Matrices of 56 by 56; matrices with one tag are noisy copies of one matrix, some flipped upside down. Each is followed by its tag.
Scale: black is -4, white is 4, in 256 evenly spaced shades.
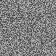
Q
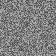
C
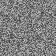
Q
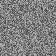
C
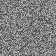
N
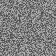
Q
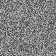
C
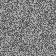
C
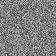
C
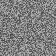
Q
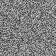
Q
